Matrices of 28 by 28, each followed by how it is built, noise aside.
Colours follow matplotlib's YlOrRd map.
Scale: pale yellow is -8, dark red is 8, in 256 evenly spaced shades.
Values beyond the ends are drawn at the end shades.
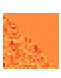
lower triangular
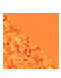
lower triangular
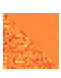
lower triangular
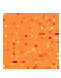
sparse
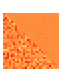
lower triangular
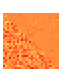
lower triangular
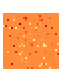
sparse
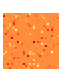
sparse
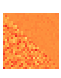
lower triangular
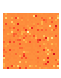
sparse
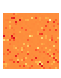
sparse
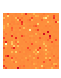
sparse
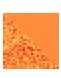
lower triangular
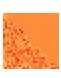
lower triangular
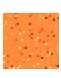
sparse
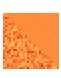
lower triangular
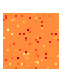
sparse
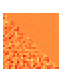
lower triangular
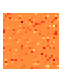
sparse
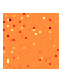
sparse
